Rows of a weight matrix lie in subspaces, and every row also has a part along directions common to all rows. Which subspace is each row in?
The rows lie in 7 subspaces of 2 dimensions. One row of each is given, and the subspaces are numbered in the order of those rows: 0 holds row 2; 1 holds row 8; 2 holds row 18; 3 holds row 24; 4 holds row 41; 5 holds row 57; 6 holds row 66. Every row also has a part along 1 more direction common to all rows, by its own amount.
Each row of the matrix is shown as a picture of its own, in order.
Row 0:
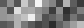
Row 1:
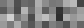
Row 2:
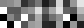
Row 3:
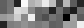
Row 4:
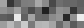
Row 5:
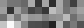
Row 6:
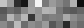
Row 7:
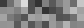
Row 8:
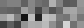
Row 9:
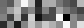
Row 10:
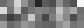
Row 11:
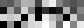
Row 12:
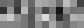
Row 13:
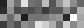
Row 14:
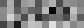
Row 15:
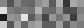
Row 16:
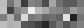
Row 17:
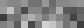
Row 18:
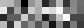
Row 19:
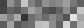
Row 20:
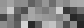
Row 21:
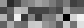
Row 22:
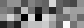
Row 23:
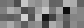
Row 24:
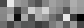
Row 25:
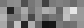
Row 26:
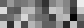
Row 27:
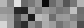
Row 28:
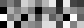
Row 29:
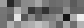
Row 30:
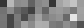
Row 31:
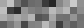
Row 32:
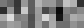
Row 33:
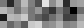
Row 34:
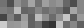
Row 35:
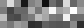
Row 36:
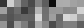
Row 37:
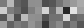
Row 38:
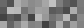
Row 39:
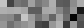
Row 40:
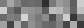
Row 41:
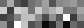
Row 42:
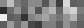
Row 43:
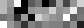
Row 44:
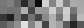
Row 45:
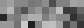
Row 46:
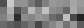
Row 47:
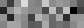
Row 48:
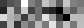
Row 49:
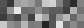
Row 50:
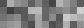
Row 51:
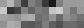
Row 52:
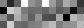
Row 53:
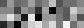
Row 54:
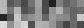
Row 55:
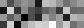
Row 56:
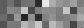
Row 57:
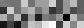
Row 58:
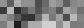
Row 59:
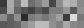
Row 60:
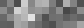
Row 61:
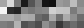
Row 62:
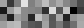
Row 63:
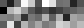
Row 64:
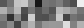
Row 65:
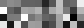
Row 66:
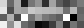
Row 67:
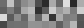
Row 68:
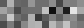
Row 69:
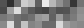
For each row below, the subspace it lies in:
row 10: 2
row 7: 2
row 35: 0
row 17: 3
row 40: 0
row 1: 2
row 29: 3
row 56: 4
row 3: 4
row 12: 2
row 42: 0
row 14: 1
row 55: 4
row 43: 4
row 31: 5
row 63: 5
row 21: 3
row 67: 0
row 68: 1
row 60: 4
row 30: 6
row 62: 1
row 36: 6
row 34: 5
